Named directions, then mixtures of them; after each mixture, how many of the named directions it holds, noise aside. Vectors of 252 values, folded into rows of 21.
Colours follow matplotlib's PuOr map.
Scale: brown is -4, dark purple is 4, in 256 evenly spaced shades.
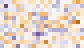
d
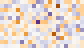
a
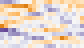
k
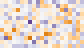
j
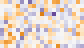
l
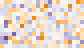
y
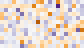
one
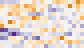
two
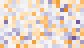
three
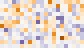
two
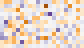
three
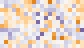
three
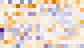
two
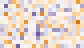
two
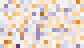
two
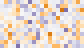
three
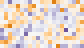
three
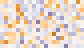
two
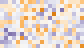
three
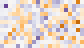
three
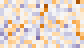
three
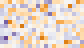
one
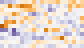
one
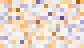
two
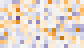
three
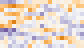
one
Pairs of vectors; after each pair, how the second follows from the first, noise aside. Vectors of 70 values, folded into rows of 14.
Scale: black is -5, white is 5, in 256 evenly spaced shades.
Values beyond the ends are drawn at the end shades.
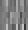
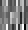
scaled up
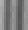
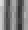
scaled up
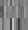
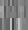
negated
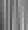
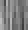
negated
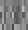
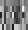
scaled up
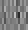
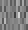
negated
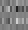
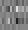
negated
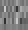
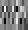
scaled up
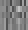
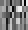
scaled up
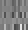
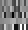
scaled up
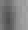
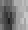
scaled up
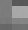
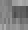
negated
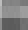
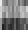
scaled up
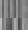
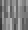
negated
